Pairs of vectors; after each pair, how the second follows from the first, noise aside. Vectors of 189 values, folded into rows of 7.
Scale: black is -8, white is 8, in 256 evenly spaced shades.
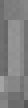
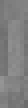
shrunk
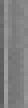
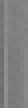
shrunk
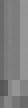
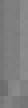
shrunk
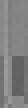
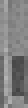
scaled up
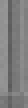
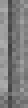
scaled up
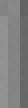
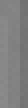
shrunk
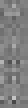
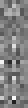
scaled up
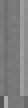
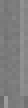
shrunk
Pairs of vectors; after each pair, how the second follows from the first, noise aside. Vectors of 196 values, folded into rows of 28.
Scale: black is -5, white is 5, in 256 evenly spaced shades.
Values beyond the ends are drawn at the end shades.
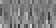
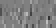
partly zeroed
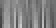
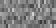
shuffled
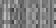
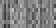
negated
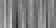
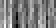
scaled up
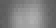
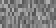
shuffled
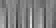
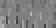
partly zeroed
